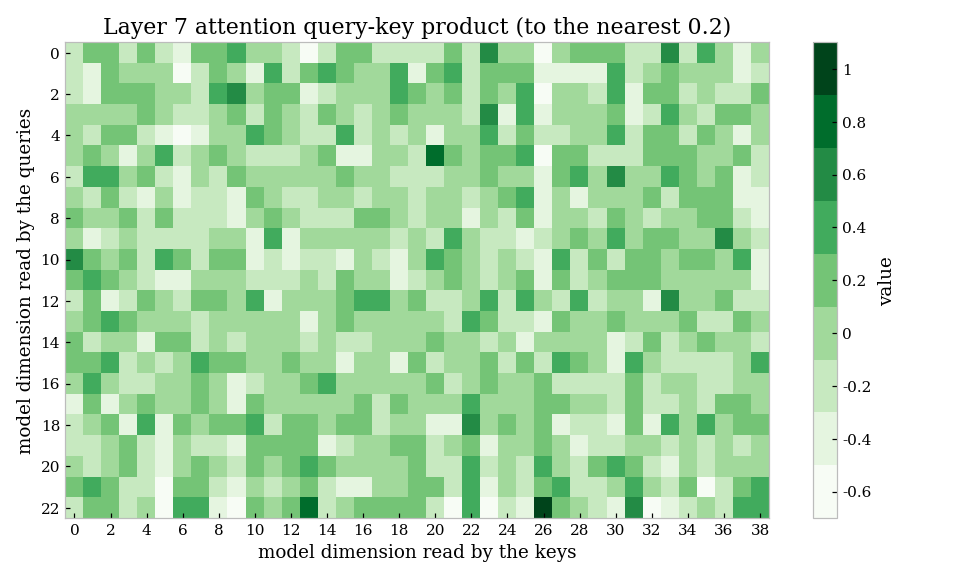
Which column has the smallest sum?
26
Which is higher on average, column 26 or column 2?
column 2
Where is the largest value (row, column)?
22 26
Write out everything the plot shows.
Title: Layer 7 attention query-key product (to the nearest 0.2)
x-axis: model dimension read by the keys, ticks 0 2 4 6 8 10 12 14 16 18 20 22 24 26 28 30 32 34 36 38
y-axis: model dimension read by the queries, ticks 0 2 4 6 8 10 12 14 16 18 20 22 (0 at the top)
Colour bar: value, ticks -0.6 -0.4 -0.2 0 0.2 0.4 0.6 0.8 1
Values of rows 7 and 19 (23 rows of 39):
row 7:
0 -0.2 0.2 -0.2 -0.4 0 -0.4 -0.2 -0.2 -0.4 0.2 0 -0.2 -0.2 0 0 -0.2 0 0 -0.2 0 0 -0.2 0 0.2 0.4 -0.4 0 -0.4 0 0 0 0.2 -0.2 0.2 0.2 0.2 -0.4 -0.4
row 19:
-0.2 -0.2 0 0.2 -0.2 -0.4 0 -0.2 -0.2 -0.4 0.2 0.2 0.2 0.2 -0.4 -0.2 0 0 0.2 0.2 -0.2 0 0.2 -0.4 0 0 0.2 0 -0.4 -0.2 -0.2 0 0 -0.2 0 -0.2 0 -0.2 0
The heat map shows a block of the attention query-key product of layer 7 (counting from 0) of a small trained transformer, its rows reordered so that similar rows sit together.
